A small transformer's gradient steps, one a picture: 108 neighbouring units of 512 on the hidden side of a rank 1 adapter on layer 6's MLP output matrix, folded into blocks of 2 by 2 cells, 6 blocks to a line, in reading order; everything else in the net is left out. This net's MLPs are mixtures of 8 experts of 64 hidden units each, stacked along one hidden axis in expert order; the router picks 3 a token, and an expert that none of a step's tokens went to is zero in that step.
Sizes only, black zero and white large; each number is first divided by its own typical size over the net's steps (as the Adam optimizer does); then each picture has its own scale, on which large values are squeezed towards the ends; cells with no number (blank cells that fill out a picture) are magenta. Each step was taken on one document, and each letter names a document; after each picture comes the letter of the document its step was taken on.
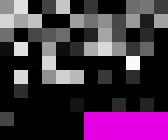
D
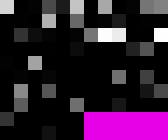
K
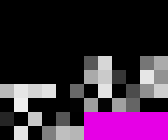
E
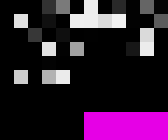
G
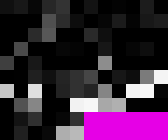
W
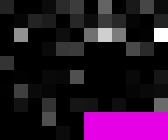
K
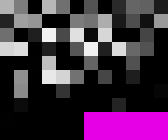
D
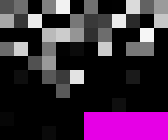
D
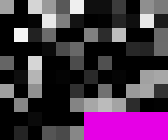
W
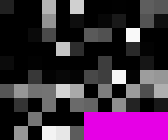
W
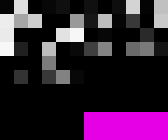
D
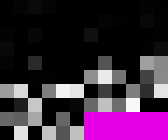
E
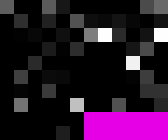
K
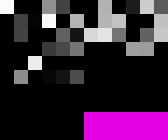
K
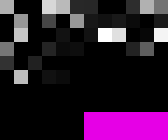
K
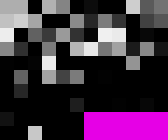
D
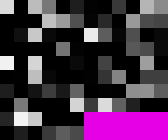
W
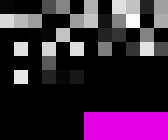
D
